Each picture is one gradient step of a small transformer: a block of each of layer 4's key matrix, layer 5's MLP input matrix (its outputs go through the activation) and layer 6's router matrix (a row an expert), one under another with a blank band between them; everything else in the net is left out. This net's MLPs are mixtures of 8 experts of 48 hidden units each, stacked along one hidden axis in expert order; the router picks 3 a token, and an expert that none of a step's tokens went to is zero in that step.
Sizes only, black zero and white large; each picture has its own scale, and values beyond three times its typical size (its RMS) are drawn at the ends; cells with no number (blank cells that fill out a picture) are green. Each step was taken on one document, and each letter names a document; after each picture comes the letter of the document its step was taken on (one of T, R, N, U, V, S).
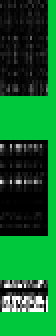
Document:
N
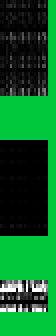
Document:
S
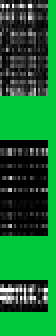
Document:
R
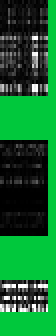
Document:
N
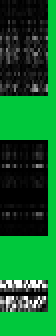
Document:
N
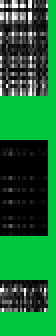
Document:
R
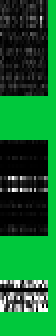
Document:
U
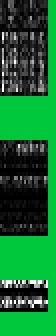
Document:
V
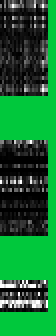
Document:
V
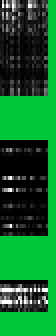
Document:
R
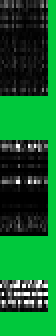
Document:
V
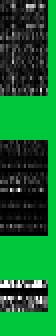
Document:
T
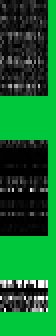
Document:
U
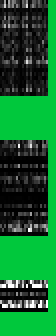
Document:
V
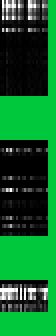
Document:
R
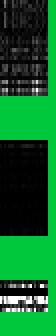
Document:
N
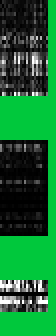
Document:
N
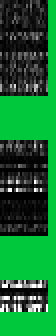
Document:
T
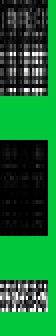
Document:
N
